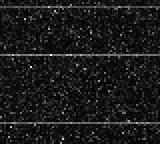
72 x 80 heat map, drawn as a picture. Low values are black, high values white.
Overall the values sit about 10% of the way up the scale. The values are skewed, with a long tail toward high values. Rows 4, 28 and 62 differ from the rows beside them. There is no overall slope.
